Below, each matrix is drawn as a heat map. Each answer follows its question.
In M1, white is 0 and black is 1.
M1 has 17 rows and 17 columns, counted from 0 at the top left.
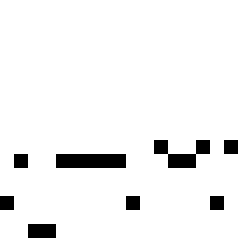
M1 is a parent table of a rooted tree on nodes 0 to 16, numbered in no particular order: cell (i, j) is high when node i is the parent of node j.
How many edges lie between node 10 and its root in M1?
0
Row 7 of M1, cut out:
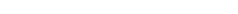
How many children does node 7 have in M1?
0
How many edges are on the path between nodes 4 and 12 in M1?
2
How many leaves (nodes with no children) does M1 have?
13
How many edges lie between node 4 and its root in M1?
2
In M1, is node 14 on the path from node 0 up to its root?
yes
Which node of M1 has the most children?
11
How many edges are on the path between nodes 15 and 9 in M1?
2
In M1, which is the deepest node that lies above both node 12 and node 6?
11
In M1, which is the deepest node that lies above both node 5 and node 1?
11
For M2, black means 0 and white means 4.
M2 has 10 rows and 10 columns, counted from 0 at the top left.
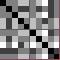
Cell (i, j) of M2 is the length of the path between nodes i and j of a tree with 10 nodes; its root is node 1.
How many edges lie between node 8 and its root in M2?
1
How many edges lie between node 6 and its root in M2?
1
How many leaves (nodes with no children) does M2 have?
7
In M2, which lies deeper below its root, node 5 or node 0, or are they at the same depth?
the same depth
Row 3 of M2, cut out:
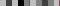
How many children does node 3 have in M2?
1
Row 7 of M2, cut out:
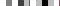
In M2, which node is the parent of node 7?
3
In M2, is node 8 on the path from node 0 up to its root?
yes
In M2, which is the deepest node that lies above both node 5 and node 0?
8
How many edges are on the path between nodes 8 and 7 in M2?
3
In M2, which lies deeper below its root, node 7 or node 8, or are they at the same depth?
node 7
